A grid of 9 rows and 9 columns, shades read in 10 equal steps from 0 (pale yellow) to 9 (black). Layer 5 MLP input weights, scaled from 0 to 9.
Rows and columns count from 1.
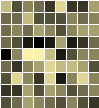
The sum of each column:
50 45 33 43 37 44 45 41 40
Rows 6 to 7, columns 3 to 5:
4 3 1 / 4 7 1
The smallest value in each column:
2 1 0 0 1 1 2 1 3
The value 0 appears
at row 5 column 3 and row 5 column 4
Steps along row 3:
down up down up up down down same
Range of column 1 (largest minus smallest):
7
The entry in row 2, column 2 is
5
